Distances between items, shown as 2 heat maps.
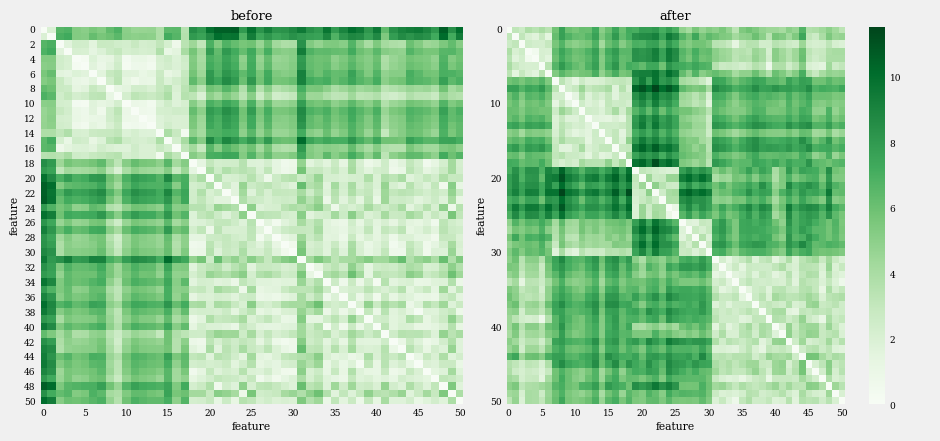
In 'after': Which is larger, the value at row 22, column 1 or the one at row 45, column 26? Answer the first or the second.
the first
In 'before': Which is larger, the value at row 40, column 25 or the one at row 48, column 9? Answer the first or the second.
the second
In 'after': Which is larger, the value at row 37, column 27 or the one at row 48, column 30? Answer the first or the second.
the first
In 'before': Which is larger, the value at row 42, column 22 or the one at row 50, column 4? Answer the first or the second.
the second
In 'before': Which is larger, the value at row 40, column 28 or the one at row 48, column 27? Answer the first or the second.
the second
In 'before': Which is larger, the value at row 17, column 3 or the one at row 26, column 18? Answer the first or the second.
the first
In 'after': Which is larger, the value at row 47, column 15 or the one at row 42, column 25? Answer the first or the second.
the second
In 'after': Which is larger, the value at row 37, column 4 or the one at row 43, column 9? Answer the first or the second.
the second
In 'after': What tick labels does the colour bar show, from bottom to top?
0, 2, 4, 6, 8, 10
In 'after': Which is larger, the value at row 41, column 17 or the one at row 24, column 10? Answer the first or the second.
the second
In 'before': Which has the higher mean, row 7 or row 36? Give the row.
7
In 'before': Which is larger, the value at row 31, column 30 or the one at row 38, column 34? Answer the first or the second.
the first
